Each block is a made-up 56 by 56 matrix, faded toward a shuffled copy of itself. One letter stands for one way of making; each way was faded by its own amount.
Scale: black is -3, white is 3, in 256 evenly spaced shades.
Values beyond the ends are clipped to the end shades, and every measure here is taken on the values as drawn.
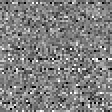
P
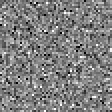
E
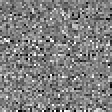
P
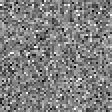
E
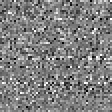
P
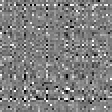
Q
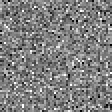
E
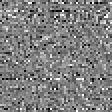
P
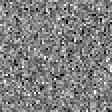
E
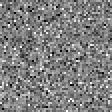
E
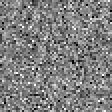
E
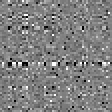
Q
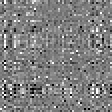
Q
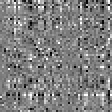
Q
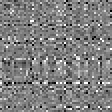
Q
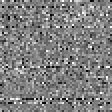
P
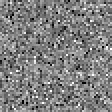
E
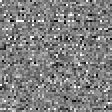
P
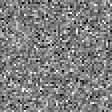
E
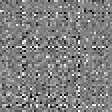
Q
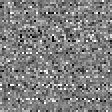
P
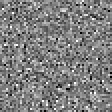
E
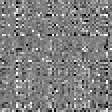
Q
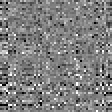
Q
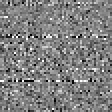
P
